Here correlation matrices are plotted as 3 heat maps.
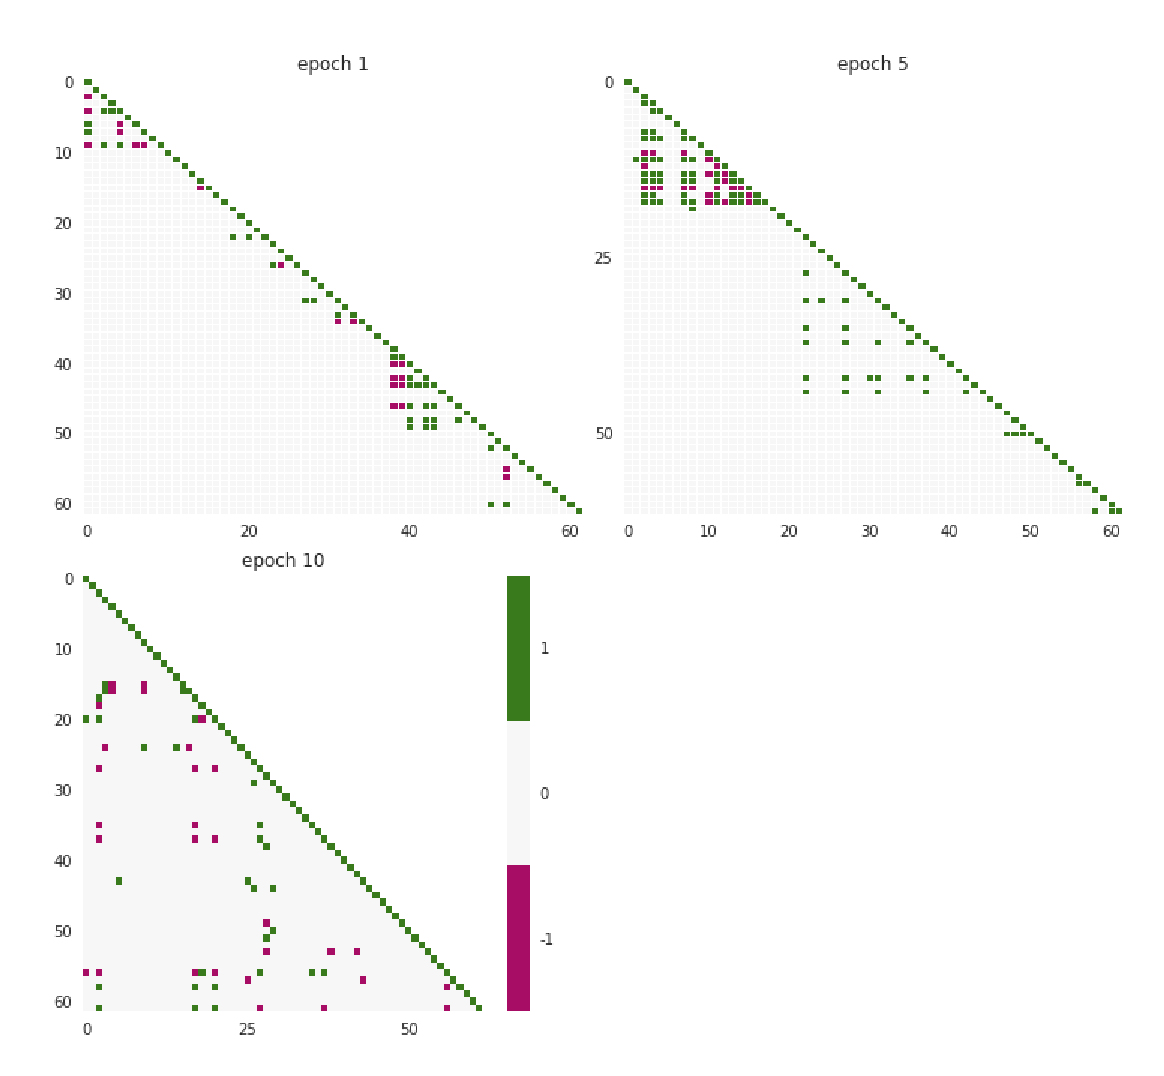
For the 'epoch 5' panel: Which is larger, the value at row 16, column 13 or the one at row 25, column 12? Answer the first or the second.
the first
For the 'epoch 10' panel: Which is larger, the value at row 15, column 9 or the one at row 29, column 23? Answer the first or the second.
the second
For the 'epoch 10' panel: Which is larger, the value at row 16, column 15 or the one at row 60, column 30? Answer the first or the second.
the first
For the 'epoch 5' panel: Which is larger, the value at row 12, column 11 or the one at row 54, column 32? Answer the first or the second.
the second
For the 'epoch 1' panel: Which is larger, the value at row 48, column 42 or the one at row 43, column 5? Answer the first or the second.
the first
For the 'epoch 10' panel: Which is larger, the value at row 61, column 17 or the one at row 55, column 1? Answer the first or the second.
the first
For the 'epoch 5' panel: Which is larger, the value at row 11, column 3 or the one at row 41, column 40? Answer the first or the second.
the first
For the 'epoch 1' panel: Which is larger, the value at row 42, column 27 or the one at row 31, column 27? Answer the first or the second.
the second
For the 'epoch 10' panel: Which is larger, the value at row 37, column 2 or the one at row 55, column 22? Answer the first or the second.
the second
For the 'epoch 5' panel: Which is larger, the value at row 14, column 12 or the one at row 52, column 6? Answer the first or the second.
the second
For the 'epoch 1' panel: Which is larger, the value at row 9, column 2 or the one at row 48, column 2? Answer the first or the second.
the first
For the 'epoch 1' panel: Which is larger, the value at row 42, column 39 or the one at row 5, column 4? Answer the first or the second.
the second
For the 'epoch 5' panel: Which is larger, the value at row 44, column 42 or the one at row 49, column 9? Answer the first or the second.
the first
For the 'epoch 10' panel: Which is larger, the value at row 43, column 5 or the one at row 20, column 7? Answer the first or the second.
the first
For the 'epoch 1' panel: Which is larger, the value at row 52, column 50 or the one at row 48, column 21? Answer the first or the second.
the first
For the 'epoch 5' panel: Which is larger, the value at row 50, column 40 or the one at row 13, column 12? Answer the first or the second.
the first
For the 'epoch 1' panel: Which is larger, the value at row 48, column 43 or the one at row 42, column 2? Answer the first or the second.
the first
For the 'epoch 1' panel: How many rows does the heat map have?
62
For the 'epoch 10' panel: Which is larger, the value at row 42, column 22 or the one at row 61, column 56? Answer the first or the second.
the first
